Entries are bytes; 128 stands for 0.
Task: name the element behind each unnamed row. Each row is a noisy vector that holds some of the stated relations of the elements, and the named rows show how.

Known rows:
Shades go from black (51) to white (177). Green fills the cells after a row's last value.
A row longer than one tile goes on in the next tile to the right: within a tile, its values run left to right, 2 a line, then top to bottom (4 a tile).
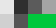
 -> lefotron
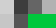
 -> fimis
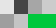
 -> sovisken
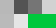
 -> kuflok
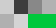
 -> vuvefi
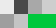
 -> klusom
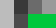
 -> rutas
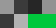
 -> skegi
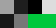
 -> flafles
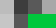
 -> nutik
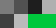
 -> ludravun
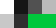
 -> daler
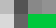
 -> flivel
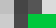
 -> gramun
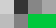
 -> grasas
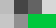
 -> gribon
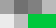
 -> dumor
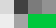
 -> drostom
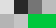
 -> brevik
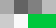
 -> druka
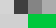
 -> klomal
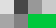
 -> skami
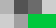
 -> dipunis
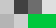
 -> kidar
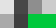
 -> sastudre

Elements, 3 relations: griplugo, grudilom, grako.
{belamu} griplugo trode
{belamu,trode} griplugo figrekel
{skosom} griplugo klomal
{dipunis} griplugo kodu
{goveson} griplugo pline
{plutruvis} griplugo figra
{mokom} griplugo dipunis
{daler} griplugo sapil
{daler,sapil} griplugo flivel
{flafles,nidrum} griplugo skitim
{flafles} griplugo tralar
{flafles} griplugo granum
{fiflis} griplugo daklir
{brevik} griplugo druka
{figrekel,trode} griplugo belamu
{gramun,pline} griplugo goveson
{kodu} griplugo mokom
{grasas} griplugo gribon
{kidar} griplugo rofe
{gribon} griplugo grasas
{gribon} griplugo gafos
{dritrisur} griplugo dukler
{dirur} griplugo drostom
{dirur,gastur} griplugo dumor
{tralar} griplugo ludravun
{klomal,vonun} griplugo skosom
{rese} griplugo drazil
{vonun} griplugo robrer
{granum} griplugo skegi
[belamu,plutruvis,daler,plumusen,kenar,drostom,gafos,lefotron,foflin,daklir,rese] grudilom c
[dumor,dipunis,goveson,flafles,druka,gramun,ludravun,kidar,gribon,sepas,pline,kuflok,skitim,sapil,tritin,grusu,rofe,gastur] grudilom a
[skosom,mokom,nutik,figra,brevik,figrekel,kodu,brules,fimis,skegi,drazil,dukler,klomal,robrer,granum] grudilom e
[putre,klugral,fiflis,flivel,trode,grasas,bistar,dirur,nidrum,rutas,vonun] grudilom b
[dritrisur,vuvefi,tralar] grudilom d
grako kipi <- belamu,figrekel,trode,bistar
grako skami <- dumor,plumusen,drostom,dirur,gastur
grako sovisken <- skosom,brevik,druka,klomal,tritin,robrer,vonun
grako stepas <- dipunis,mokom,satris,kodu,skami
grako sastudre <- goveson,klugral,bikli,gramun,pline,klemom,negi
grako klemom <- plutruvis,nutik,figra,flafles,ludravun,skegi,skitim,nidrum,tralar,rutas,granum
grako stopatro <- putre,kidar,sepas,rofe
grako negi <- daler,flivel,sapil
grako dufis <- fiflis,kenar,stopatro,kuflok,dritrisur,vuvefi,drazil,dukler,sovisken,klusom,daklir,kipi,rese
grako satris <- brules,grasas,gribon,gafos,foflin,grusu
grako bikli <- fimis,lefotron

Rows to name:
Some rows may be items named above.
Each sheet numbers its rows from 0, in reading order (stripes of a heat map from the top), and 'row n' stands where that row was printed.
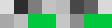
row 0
dritrisur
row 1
gribon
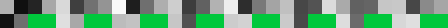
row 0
nidrum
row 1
gafos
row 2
rese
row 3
fimis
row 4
belamu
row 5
gramun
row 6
goveson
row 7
skosom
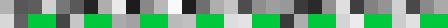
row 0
pline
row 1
skitim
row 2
vonun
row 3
rese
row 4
robrer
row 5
skegi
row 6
daklir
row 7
figrekel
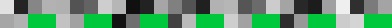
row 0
fiflis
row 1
grusu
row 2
nidrum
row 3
ludravun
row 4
dipunis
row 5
granum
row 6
belamu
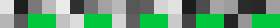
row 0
dirur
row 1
kenar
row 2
sapil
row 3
plutruvis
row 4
tralar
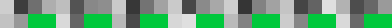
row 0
brules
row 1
flivel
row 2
klugral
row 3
skosom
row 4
grasas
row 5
gastur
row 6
figra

